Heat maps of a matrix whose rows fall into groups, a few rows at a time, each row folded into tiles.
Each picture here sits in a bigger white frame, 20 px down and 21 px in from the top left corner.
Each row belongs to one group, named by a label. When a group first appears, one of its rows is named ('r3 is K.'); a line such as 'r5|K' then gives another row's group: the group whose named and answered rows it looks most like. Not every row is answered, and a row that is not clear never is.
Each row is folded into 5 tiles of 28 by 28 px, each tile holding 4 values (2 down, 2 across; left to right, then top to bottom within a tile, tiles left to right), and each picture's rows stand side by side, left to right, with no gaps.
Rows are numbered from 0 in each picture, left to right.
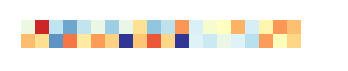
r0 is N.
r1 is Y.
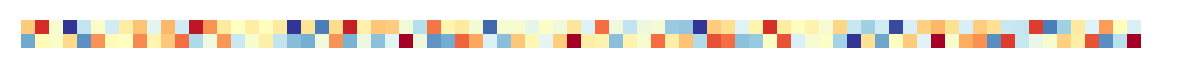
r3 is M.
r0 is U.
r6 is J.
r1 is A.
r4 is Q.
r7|N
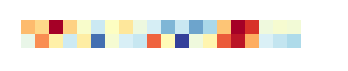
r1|J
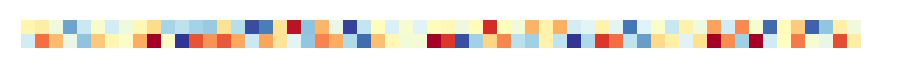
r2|M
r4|M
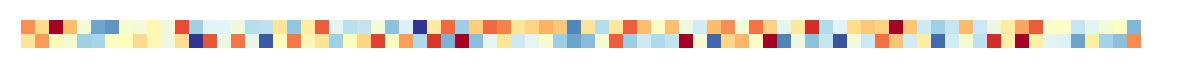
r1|N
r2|Q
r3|A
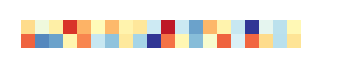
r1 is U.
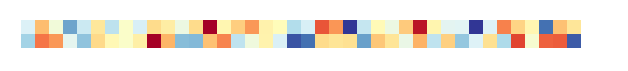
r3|J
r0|M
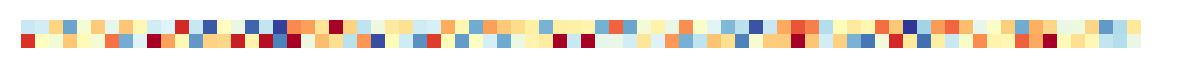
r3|J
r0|N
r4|N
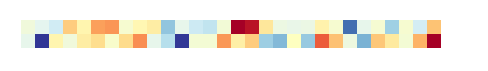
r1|J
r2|M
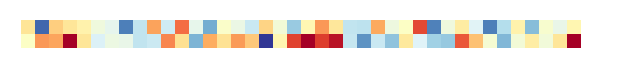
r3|M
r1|N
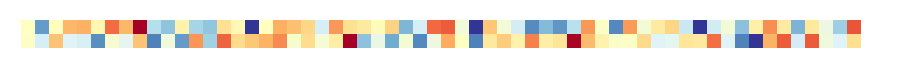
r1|Y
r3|U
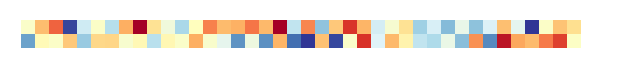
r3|Y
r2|A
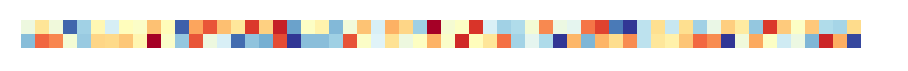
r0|M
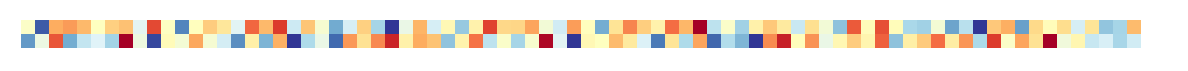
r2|U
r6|Q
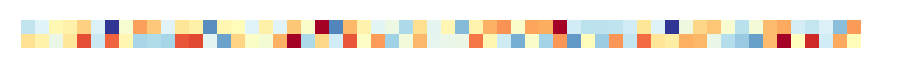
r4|Y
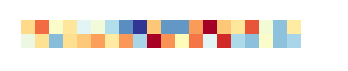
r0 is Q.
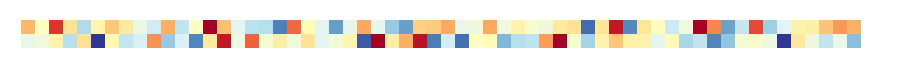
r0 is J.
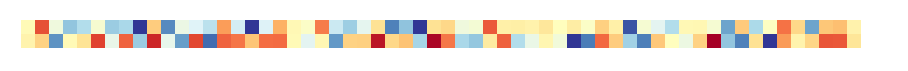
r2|Q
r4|M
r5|Y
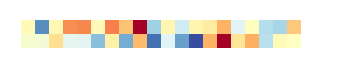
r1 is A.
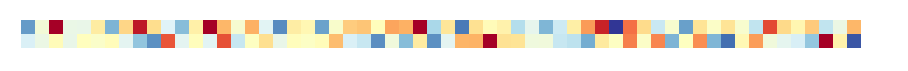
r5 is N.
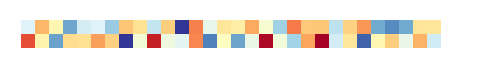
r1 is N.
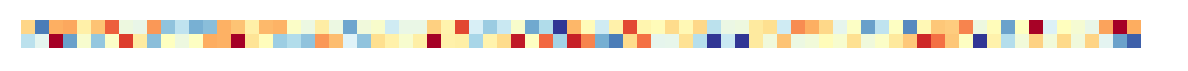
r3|Q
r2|M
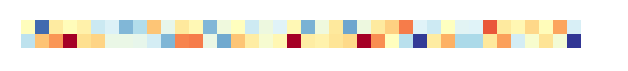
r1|M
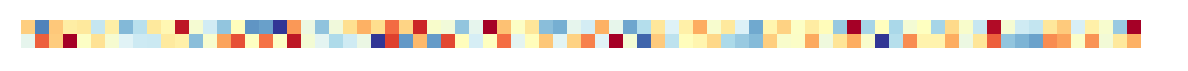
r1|Q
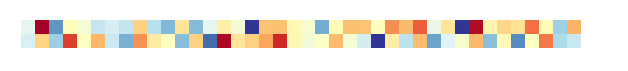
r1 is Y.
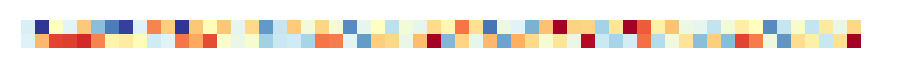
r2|M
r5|M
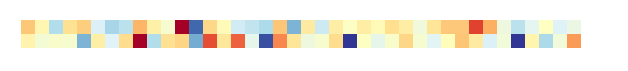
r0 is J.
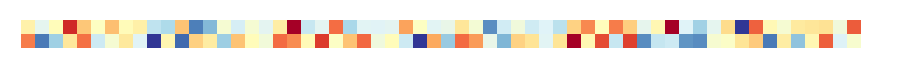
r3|M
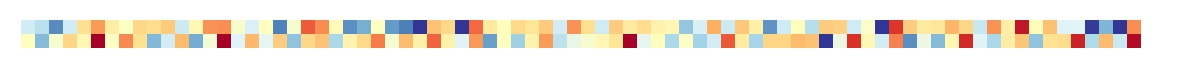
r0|J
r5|N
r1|A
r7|Q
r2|Q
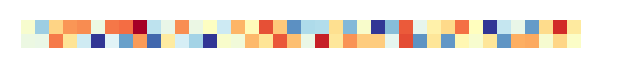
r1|Y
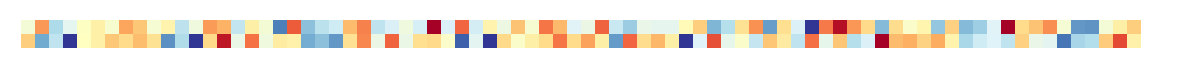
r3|Y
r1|A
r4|N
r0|Y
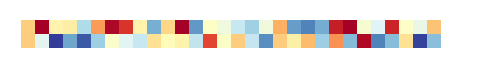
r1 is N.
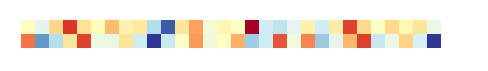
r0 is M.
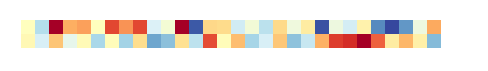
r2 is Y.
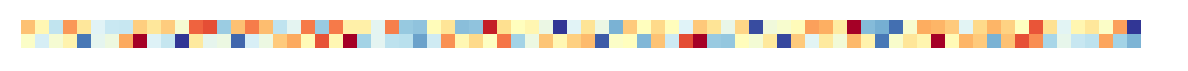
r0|J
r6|J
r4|J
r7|A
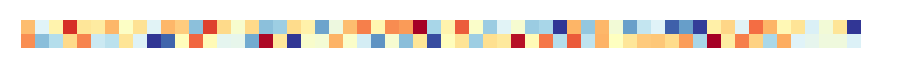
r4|Q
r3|Q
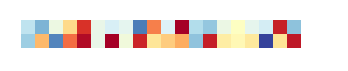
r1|N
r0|A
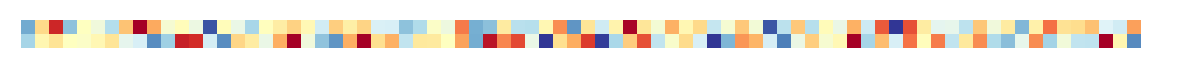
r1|M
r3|N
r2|A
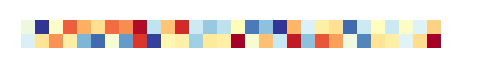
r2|M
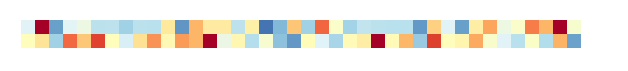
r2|Q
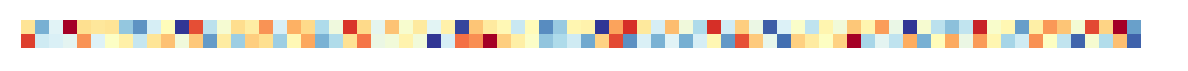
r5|M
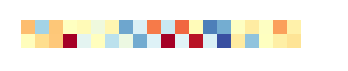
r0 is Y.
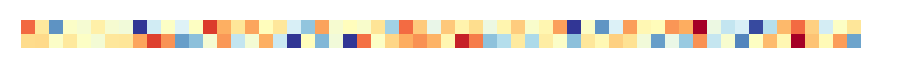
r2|Y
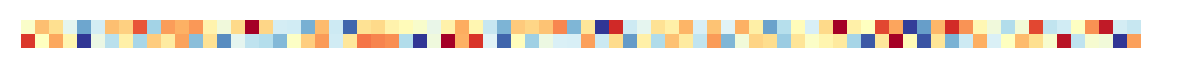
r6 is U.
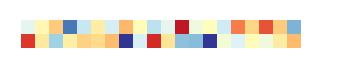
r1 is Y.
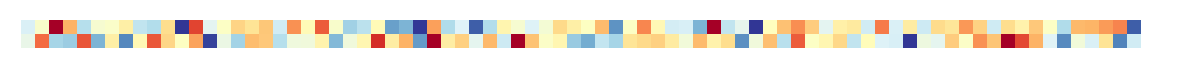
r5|J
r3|J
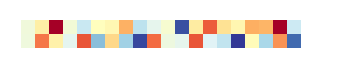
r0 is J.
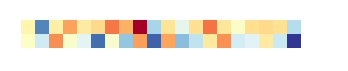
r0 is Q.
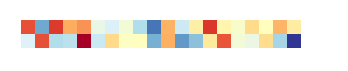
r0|A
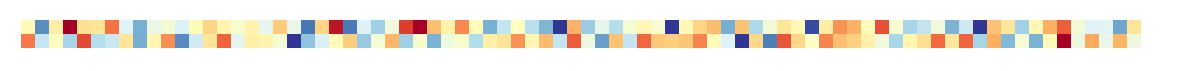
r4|Y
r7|A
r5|Y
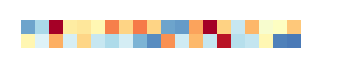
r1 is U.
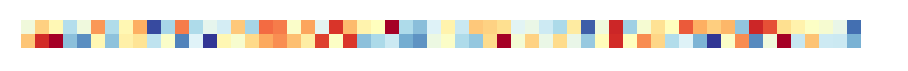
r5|A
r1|Y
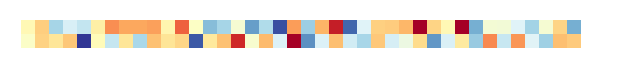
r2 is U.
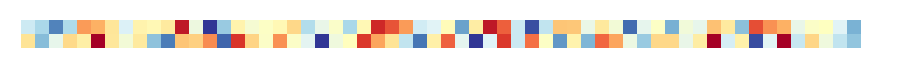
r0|J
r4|M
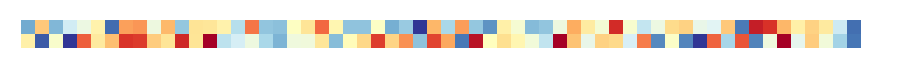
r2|Q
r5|A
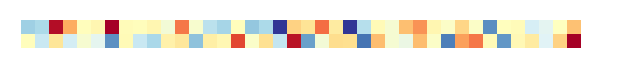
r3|M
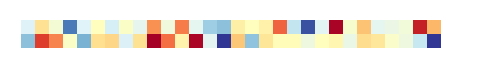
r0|M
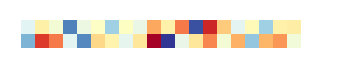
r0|M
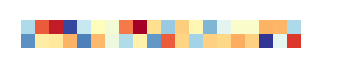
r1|N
